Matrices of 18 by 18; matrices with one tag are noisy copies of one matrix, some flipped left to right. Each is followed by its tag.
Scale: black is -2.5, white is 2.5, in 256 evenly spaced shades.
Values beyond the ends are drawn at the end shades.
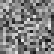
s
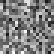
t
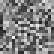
s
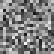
s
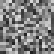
s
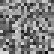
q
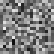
s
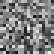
q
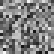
q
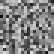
q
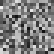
q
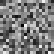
q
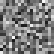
s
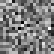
s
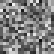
s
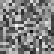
s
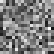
s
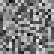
s
